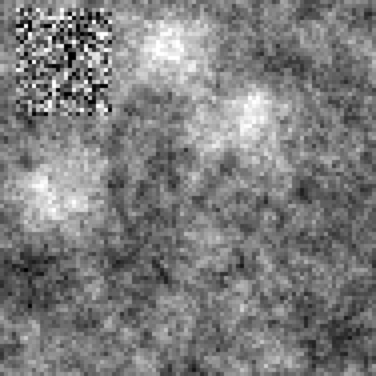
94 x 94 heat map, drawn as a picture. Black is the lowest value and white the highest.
Mirror symmetry: none. Stripes: none. Grain: blotchy. Odd patch: rougher, in the top left. Average level on the scale: 50%. Bumps: three. Roughest part: top left. Ninth with the highest average: top middle.
